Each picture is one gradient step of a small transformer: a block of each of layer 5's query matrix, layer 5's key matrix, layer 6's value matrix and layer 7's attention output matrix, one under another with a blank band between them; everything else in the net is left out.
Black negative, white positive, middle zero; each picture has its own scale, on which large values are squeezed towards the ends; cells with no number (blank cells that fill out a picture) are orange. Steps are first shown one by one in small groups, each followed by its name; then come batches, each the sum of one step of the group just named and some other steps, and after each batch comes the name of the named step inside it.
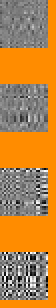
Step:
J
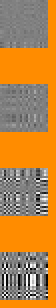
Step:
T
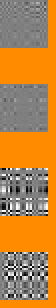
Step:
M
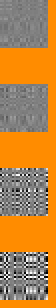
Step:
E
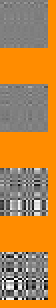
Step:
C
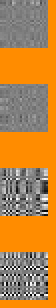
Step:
T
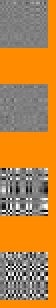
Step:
M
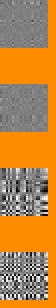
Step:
C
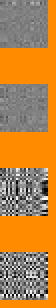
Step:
E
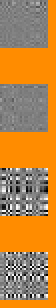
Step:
M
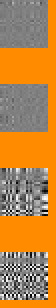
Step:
C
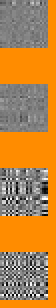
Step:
J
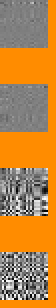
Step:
C
